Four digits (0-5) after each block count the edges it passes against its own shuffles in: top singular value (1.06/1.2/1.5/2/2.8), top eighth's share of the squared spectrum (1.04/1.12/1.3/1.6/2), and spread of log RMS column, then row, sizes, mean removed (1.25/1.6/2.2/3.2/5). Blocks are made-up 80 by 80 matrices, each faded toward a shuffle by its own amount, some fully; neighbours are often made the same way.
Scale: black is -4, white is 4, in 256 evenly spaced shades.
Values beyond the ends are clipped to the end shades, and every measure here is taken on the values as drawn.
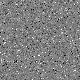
0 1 0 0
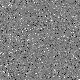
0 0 0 0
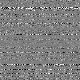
3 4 0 4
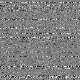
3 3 0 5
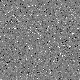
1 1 0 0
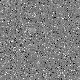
3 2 0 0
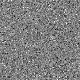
3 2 0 0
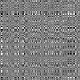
5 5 4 4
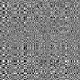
5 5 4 4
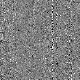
2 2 3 0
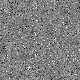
0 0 1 0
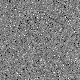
0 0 0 0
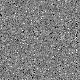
1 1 1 0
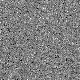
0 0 0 0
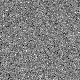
0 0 0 0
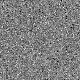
0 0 1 0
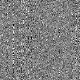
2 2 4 0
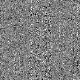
1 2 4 0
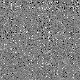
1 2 2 2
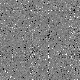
2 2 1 1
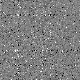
2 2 1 2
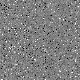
1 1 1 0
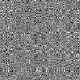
4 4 3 3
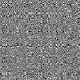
4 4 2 2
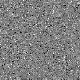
3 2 0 1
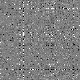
4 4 2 2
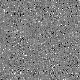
3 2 1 1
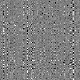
4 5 3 2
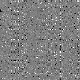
4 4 2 2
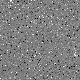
0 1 0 0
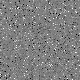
2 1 1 0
